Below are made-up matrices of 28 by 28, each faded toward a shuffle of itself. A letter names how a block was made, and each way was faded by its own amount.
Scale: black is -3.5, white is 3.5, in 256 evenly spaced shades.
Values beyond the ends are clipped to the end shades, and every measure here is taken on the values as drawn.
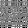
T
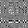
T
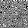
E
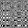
T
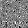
E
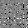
E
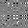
T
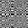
T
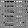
T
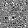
E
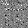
E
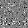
E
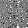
E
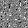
E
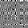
T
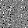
E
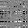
T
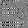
T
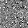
E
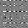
T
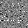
E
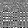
T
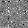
E
